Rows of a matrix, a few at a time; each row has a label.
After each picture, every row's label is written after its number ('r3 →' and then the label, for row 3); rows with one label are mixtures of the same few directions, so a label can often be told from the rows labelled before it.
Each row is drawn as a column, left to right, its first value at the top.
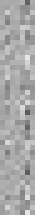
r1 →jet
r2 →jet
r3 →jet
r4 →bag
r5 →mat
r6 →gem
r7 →jet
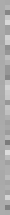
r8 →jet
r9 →jet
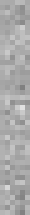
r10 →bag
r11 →bag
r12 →bag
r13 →mat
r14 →mat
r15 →bag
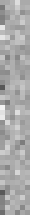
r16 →mat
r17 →bag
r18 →mat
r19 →gem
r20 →jet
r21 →bag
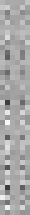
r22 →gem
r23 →bag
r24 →jet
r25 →jet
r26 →bag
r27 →mat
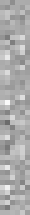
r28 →bag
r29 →bag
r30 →mat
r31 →bag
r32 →bag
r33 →bag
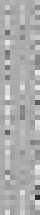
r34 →mat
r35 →jet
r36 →mat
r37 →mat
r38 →mat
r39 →bag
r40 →jet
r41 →gem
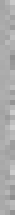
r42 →gem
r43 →mat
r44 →gem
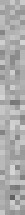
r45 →jet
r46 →mat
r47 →gem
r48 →bag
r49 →mat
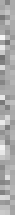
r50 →bag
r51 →mat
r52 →bag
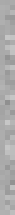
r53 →mat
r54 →bag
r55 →bag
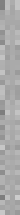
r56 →gem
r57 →gem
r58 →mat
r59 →gem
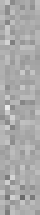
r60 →mat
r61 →mat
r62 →mat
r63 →gem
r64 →gem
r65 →bag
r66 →gem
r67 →gem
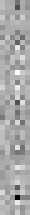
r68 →mat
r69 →bag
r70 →bag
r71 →gem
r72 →bag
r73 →gem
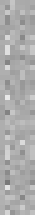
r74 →mat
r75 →bag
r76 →gem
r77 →bag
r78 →jet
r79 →bag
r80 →bag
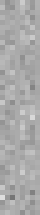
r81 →gem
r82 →gem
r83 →gem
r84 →gem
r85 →gem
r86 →jet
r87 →mat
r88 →gem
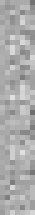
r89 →mat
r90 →gem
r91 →bag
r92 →bag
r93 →jet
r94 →jet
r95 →gem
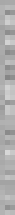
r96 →mat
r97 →jet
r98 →jet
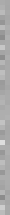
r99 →jet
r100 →mat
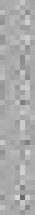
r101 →jet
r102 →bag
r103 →jet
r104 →gem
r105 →gem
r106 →jet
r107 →mat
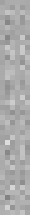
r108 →mat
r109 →jet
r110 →bag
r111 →mat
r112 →bag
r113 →bag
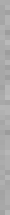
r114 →mat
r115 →jet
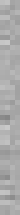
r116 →mat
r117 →mat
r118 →gem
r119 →jet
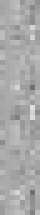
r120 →jet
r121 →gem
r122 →mat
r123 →mat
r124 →gem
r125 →jet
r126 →mat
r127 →gem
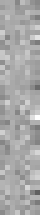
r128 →jet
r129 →bag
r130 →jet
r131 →gem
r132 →mat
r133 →bag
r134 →mat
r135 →mat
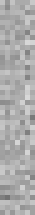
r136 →gem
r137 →gem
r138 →gem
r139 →jet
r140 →bag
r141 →jet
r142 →mat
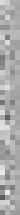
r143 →gem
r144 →mat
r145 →bag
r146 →jet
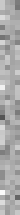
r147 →mat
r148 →bag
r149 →mat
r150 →gem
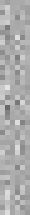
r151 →jet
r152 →mat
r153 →bag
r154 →bag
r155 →bag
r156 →mat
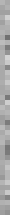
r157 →mat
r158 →bag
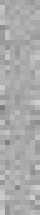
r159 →mat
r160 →jet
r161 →mat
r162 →bag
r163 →jet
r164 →mat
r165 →gem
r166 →bag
